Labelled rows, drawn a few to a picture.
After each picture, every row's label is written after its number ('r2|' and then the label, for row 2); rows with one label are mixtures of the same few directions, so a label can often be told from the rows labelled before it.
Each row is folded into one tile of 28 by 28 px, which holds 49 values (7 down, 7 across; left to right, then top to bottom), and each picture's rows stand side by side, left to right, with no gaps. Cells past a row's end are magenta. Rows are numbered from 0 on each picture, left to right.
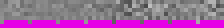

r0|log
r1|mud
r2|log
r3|log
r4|log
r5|log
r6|log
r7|log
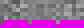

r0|log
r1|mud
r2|mud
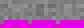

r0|log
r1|mud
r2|mud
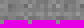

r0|mud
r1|mud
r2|mud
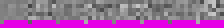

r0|mud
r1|mud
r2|mud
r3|log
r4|mud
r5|log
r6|mud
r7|log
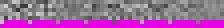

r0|log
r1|mud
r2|log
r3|mud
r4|log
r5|log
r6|log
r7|log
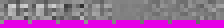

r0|mud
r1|mud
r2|mud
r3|mud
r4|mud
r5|log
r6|log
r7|log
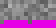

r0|log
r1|log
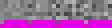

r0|log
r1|mud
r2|mud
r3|mud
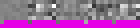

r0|log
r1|mud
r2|mud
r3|log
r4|mud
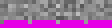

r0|mud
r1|log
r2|mud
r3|log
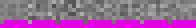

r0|mud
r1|mud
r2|log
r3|log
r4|mud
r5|mud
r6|log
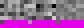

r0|mud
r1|mud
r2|log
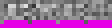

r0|mud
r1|log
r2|mud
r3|mud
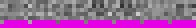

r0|mud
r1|mud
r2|mud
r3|log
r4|log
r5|log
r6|mud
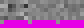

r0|mud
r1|log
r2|log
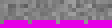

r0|mud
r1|log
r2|log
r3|log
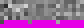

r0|log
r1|mud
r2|mud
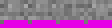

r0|mud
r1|mud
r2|mud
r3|log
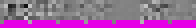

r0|mud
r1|mud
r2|mud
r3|log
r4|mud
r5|log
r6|mud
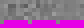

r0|mud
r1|log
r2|mud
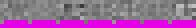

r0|log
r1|log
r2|mud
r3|mud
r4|mud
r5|mud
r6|mud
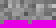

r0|log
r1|mud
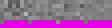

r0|log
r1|mud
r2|mud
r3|log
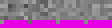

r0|mud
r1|log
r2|log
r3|mud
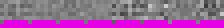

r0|mud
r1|mud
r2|log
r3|log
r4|mud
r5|mud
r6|log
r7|log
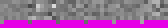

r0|log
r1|mud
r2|log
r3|mud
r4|log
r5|log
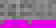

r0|mud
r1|mud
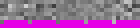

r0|mud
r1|mud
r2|log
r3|log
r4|log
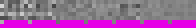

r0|mud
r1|mud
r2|log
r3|log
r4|mud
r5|log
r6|mud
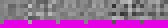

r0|mud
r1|mud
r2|log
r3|log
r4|mud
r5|mud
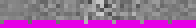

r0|mud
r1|log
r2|mud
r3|log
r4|mud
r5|log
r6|log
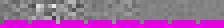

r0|log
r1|mud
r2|log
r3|mud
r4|log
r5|mud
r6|mud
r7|log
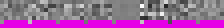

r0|log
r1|log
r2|mud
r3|mud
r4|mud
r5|mud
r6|log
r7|log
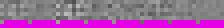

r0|mud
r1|mud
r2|mud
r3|mud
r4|log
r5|mud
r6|mud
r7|log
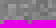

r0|mud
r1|log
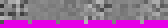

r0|mud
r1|log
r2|log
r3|log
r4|mud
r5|log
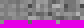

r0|mud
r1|mud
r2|mud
